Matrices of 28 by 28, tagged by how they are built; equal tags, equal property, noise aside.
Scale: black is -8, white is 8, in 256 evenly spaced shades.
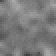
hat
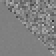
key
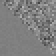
key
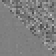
key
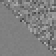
key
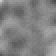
hat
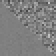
key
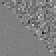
key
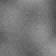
hat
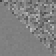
key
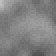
hat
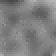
hat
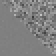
key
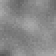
hat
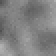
hat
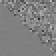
key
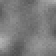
hat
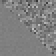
key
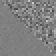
key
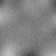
hat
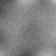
hat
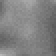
hat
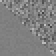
key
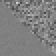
key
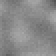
hat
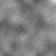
hat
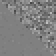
key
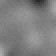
hat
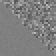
key
